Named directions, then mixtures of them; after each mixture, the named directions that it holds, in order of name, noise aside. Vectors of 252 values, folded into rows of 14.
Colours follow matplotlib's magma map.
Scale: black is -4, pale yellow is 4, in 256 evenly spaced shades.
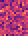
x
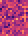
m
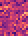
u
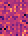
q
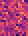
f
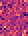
f, q, u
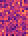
f, x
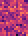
f, q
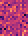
q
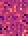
q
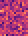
x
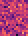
f, m, q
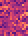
u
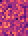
m, u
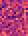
m, x
